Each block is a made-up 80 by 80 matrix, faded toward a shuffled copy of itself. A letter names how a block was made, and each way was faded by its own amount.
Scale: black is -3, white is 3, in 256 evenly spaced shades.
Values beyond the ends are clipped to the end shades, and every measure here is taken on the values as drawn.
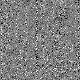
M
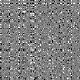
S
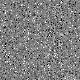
M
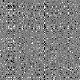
S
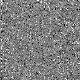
M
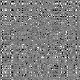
S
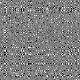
S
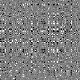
S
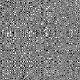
S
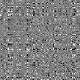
S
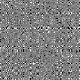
S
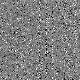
M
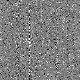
M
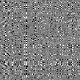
S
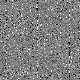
M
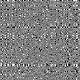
S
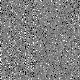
M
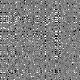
S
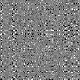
S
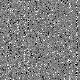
M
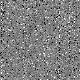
M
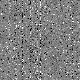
M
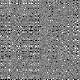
S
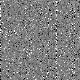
M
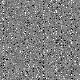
M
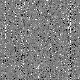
M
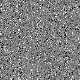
M
